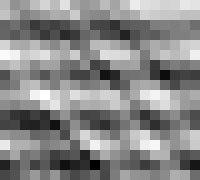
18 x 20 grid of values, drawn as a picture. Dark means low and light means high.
Overall the values sit about 50% of the way up the scale. The ninth with the lowest average is the bottom left. The top right is the calmest part. Stripes running across repeat 4 times from top to bottom.
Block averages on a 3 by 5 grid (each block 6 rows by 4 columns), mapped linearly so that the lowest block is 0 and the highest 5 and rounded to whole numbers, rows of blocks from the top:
43335 | 33232 | 10232
